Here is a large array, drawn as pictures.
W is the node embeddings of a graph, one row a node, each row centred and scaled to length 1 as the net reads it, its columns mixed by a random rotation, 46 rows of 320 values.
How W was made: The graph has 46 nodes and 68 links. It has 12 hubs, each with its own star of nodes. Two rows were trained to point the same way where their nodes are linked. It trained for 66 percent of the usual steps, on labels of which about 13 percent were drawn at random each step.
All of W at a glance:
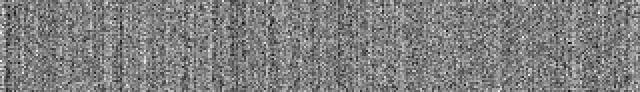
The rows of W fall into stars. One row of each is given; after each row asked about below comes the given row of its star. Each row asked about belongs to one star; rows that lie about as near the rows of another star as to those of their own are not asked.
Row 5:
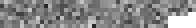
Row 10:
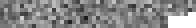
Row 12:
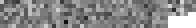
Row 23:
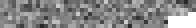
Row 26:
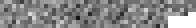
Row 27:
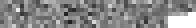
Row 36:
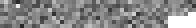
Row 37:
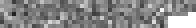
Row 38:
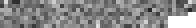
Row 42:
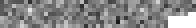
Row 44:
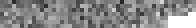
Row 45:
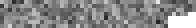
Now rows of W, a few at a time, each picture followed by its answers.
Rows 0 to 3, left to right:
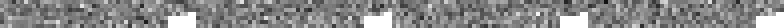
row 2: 12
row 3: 42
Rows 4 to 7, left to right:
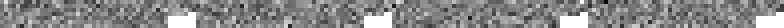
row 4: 23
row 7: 42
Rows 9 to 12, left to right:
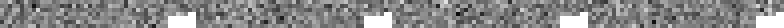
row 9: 27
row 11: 26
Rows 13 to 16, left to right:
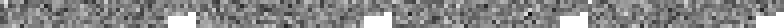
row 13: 23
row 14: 27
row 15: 36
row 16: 12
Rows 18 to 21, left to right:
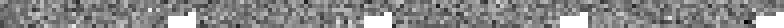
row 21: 45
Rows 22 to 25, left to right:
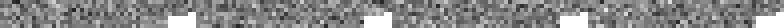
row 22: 44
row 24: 5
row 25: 27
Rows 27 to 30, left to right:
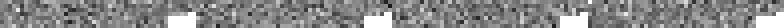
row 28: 36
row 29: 10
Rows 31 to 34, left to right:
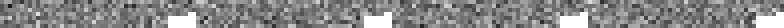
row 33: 38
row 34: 37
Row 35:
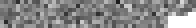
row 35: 26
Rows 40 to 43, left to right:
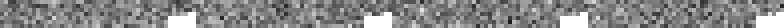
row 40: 38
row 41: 12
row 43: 37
